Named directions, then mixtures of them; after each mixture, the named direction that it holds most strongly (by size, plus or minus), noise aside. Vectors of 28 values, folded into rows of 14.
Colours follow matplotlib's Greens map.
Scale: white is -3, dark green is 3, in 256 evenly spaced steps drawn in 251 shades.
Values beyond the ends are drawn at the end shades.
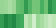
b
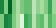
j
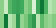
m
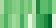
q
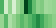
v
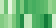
j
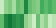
b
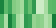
q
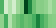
v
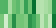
q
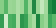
m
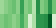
q
